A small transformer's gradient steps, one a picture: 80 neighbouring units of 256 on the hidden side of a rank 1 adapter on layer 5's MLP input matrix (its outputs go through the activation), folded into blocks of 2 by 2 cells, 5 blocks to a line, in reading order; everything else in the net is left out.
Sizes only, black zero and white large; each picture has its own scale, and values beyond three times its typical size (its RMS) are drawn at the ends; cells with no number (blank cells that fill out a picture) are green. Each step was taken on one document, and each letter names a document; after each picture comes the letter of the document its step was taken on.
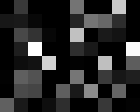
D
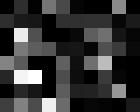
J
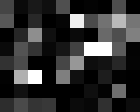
J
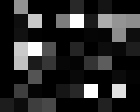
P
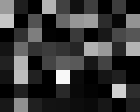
J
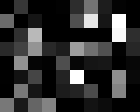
P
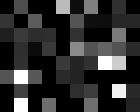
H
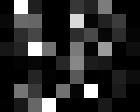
P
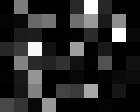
P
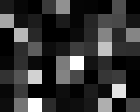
J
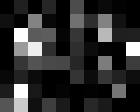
D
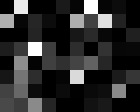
P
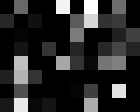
H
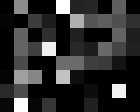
H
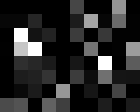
D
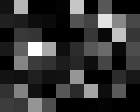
P
